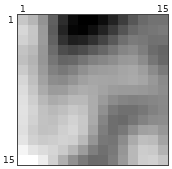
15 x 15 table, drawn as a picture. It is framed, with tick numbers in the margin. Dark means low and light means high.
The ninth with the highest average is the bottom left. The top middle is the ninth with the lowest average. There is an overall slope up to the bottom left. There are no lone odd cells. No regular stripes run through it.
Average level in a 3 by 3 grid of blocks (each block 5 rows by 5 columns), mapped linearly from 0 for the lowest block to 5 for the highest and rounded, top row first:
302
433
533
